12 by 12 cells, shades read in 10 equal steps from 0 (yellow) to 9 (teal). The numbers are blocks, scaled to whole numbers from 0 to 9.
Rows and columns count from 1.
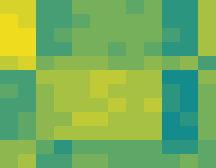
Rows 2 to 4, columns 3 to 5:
7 7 6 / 7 6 5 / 7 7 5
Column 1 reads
1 0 0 0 2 7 6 7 7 7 4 4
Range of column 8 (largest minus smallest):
3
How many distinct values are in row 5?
5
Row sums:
61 60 56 60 50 55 56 56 56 58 74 66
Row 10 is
7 6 4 3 3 3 3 3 3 9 9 5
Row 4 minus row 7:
-6 -7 3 4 2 3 3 2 3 0 -1 -2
